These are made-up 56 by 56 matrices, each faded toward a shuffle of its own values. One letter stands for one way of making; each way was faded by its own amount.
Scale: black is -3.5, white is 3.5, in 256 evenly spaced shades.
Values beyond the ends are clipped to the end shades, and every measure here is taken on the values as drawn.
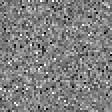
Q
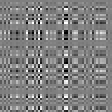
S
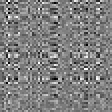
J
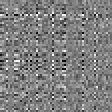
J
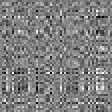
J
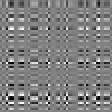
S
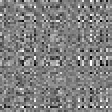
J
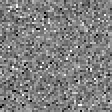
Q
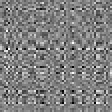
J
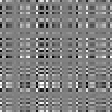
S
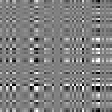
S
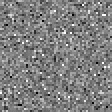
Q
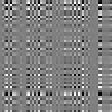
S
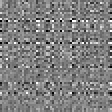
J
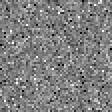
Q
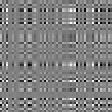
S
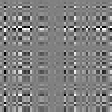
S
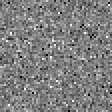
Q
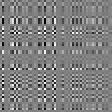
S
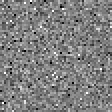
Q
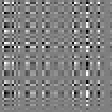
S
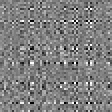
J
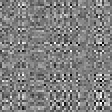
J
